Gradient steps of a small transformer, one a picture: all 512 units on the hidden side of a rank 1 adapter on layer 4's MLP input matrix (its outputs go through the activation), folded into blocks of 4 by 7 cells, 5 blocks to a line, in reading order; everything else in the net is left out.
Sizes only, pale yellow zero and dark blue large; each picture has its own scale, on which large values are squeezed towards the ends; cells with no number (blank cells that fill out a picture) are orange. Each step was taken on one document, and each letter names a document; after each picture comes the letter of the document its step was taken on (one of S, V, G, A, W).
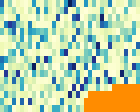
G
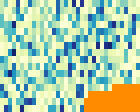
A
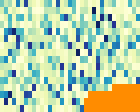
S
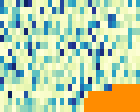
S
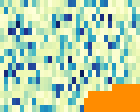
A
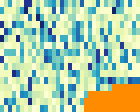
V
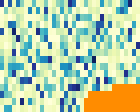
G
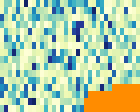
S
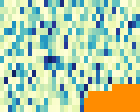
V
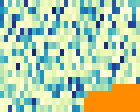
S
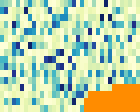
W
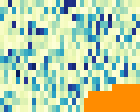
G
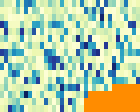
V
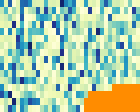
A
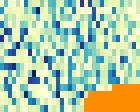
V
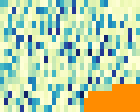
S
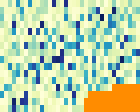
A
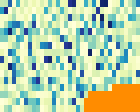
A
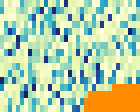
S
